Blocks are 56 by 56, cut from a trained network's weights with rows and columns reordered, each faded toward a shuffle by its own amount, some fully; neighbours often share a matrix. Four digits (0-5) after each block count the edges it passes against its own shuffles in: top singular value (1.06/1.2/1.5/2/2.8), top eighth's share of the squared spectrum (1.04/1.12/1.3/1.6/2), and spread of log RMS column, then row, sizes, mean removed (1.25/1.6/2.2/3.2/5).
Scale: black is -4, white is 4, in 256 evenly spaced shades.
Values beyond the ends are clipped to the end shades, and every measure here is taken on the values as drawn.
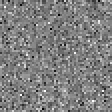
2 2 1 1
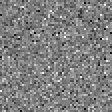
0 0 0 0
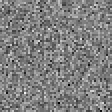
1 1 0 0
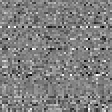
4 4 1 3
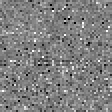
2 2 0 1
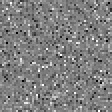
0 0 0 0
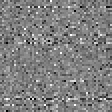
4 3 0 3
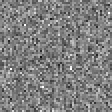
2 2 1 0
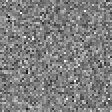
0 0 0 0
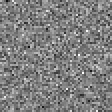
0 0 0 0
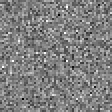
0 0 0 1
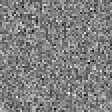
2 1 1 0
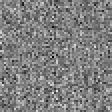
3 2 1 1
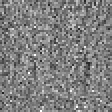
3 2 1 0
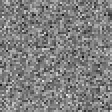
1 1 0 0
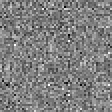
4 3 1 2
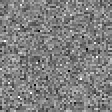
0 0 0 0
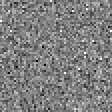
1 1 0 0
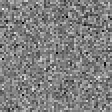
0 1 0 0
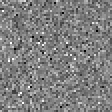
1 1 1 0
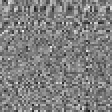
4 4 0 3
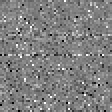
3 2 0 1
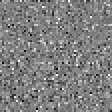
3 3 0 1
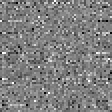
3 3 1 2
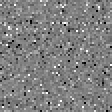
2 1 0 0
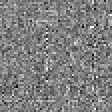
3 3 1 1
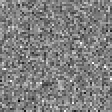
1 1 0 0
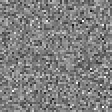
0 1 0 0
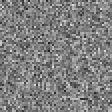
3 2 0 0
